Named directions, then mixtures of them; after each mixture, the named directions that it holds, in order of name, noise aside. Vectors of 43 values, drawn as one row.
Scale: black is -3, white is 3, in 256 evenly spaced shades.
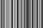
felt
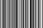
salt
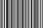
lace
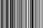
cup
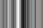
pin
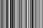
cup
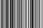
cup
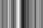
pin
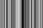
lace, pin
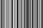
felt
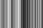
felt, pin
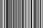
felt, lace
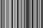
felt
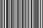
lace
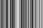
cup, pin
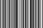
salt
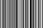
salt
